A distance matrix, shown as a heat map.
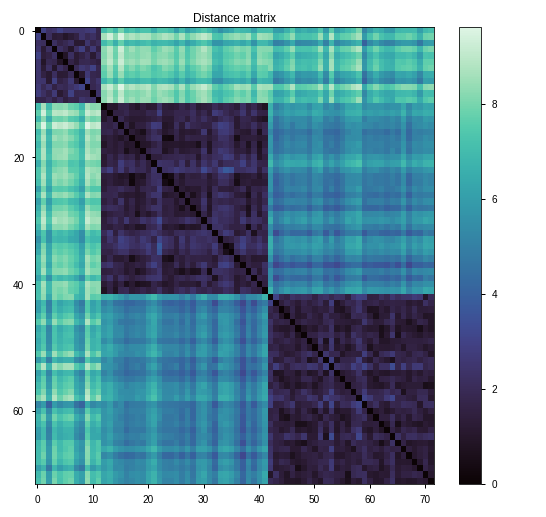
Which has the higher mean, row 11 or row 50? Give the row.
11
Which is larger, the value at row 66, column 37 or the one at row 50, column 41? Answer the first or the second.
the second
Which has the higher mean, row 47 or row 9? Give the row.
9
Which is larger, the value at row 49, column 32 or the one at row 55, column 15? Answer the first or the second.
the second
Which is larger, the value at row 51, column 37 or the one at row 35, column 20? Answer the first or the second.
the first
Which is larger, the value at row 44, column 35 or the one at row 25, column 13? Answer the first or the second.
the first
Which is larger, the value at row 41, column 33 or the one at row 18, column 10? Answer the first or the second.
the second
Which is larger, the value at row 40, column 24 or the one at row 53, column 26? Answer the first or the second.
the second
